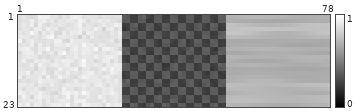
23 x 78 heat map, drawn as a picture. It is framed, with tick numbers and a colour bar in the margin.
The table splits into one row of 3 panels. Panel 1,1: very high, fine-grained, faint in contrast. Panel 1,2: low, checkered. Panel 1,3: high, streaked across, faint in contrast.
